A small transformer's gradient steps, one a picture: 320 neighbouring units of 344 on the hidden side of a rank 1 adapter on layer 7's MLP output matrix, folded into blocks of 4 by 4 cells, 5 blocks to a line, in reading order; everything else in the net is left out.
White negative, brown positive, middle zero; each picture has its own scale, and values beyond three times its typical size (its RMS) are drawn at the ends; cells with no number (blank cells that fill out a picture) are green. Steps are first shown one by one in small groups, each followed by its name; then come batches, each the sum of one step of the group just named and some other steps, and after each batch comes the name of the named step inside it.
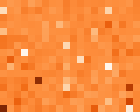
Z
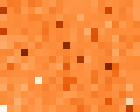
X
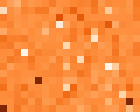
X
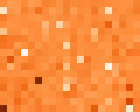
Z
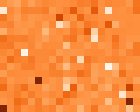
X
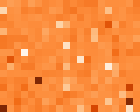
Z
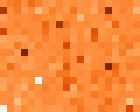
X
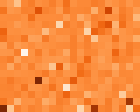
Z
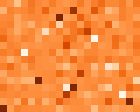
X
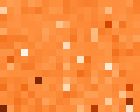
Z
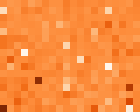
Z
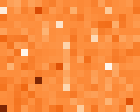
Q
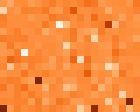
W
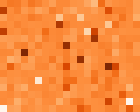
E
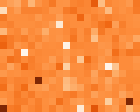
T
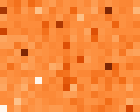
W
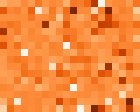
T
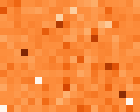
E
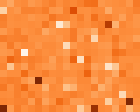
W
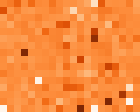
W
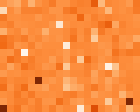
T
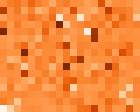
E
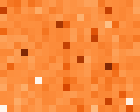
W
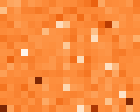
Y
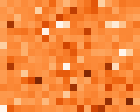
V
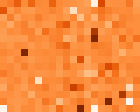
V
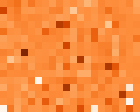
Y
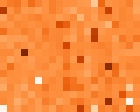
V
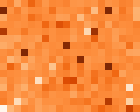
Y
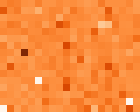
Y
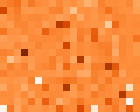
V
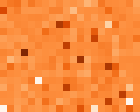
Y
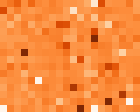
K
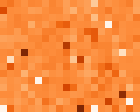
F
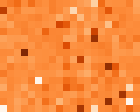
K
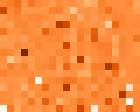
K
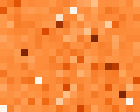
K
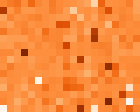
K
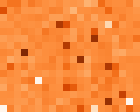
K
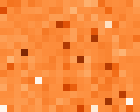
F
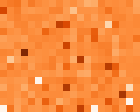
F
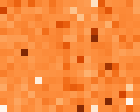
K
